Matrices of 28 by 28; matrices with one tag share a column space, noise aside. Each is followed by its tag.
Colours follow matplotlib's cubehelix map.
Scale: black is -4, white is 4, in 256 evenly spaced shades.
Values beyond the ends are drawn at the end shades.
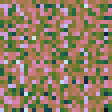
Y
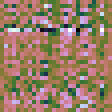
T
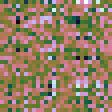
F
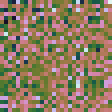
F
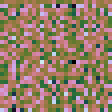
Y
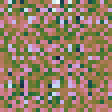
F
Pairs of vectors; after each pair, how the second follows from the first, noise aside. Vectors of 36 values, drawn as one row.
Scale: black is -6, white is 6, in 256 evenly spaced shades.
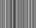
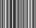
scaled up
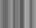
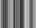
scaled up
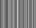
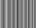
negated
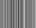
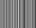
negated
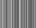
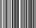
scaled up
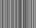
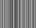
reversed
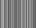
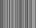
reversed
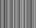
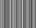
reversed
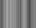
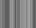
reversed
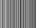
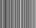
negated
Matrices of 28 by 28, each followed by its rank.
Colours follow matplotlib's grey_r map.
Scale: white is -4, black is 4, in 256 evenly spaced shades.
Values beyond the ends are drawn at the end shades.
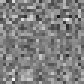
five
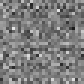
five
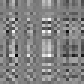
two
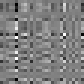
two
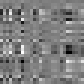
two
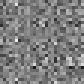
five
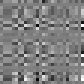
two
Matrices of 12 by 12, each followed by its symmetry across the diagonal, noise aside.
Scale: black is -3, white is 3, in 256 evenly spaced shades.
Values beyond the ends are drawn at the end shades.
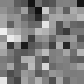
antisymmetric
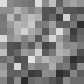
symmetric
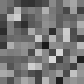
symmetric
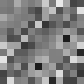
symmetric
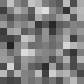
antisymmetric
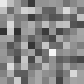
symmetric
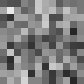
neither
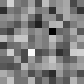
antisymmetric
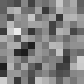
neither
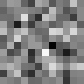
antisymmetric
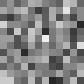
neither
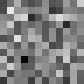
neither
